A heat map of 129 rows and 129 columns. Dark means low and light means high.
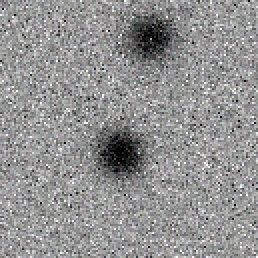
Slope: none. Mirror symmetry: none. Seam: none. Odd rows or columns: none. Dips: two.
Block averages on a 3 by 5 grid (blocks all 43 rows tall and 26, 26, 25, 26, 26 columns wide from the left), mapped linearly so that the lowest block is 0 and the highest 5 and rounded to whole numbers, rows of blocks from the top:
55125
54055
55455
